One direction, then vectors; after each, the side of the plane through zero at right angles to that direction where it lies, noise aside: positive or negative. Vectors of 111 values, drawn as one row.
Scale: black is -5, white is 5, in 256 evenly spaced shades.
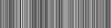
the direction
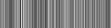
positive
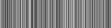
positive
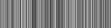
positive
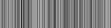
negative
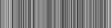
negative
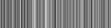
negative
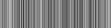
negative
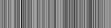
negative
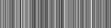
positive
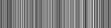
positive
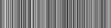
negative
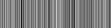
negative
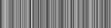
positive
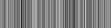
negative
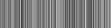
negative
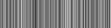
positive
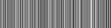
positive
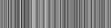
negative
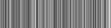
negative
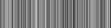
negative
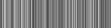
positive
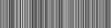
positive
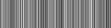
positive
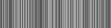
positive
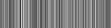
positive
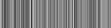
negative
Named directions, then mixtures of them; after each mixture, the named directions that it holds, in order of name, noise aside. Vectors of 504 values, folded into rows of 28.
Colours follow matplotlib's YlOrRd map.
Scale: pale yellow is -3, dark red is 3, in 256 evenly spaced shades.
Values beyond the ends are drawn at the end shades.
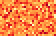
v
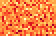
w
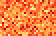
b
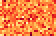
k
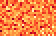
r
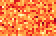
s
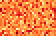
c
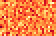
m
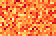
b, s, v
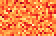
b, r, v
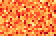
c, v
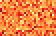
c, w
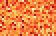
b, r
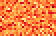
b, r, v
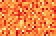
c, m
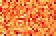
c, k, s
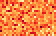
r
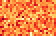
k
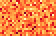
b, c, w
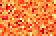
k, r, v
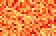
r, s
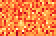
c, m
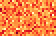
c, w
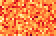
k, s, v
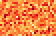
b, k, v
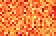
b, c, r
